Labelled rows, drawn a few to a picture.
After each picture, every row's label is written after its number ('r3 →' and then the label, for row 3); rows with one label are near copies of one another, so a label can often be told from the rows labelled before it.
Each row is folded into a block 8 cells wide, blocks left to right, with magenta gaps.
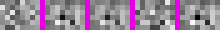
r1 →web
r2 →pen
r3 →pen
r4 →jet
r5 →pen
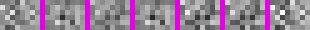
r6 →web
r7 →pen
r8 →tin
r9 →pen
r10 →tin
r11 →tin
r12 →web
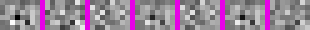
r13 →pen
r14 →jet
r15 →web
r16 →pen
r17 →web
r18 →pen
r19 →jet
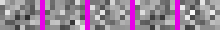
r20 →tin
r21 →jet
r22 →web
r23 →tin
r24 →web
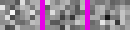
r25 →web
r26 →tin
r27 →pen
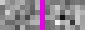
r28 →tin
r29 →pen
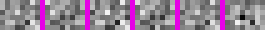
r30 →jet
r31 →tin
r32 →jet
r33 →tin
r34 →jet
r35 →pen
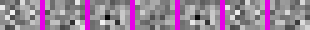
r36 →web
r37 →jet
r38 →pen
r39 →tin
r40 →pen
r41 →web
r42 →jet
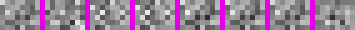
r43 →tin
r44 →jet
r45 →web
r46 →web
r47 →tin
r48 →tin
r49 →tin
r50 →pen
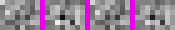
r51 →tin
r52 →pen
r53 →tin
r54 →pen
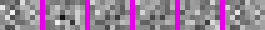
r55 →web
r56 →pen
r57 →tin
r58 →tin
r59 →jet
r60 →web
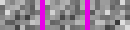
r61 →tin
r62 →tin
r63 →jet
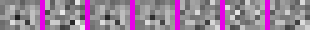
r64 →pen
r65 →jet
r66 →pen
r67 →pen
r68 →jet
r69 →web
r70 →jet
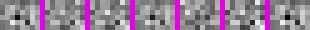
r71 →pen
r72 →jet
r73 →jet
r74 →pen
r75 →tin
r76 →jet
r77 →pen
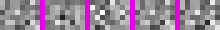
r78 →jet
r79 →pen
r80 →web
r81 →jet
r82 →jet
